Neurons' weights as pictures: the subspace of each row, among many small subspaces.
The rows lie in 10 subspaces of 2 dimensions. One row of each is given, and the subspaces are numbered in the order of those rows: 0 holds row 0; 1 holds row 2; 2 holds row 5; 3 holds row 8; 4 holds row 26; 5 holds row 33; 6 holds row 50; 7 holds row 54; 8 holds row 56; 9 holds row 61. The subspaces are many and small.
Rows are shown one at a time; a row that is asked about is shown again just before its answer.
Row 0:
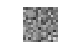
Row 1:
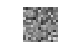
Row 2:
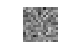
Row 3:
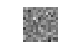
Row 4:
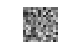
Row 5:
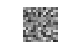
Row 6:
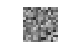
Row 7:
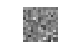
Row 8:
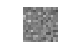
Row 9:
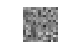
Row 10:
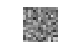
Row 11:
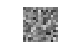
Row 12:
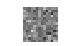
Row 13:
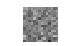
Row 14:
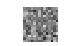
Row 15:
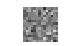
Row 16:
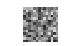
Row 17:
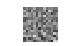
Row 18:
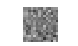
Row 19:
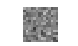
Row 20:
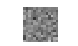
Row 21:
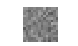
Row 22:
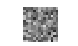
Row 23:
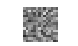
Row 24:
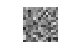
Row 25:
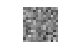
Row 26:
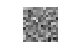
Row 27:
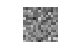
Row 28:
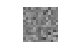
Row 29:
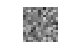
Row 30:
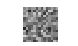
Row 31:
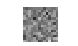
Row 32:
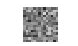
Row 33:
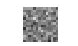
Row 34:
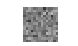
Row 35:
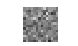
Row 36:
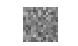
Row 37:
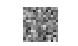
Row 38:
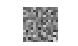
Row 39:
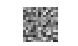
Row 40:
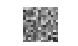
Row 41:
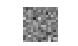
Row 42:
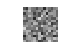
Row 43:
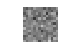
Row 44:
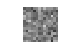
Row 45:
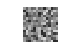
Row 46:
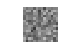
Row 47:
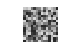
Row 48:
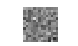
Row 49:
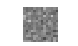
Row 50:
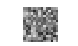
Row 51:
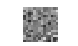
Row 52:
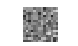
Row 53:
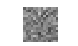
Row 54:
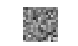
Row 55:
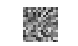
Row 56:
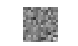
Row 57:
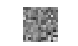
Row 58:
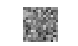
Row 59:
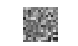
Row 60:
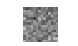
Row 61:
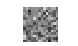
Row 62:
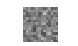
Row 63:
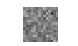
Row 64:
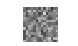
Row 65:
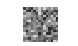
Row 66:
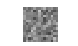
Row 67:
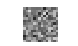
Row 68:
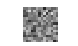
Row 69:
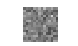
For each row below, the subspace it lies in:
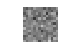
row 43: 5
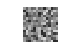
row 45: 8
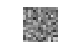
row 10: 9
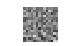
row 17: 0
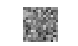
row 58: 5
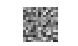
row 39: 2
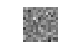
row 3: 7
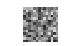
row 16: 1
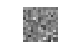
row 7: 7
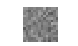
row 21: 4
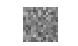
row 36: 6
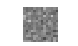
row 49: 3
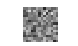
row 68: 7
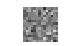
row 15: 7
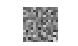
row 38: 0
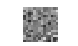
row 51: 3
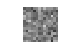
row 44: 1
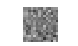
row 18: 6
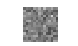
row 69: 1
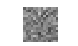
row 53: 1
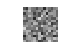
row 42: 3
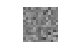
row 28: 8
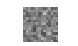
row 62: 8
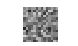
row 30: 2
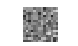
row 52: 3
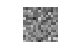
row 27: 0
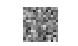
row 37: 5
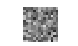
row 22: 1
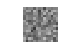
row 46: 4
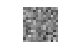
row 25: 5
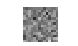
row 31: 9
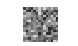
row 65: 1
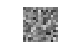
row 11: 4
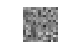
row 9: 6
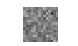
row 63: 5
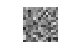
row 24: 9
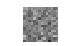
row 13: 3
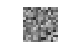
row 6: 8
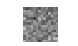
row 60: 0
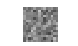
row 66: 4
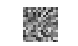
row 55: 2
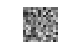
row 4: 6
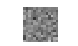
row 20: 9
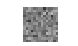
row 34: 3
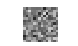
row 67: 9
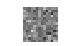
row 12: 7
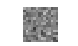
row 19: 8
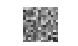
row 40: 0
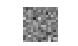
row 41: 7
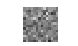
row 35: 5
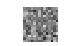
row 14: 6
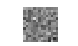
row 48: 4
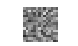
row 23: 2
